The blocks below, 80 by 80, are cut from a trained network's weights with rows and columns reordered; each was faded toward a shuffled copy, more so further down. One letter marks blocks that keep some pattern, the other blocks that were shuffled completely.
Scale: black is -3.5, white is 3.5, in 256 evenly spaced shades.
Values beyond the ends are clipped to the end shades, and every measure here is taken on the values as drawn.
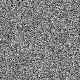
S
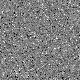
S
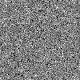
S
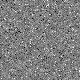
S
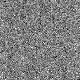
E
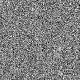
E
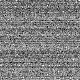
E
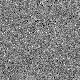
S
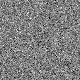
S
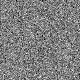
S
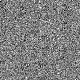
E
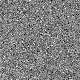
S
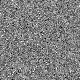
S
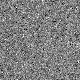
S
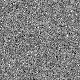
S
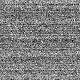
E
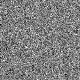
E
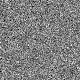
S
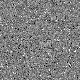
E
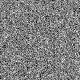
E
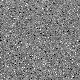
S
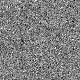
E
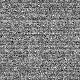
E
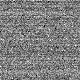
E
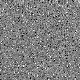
E
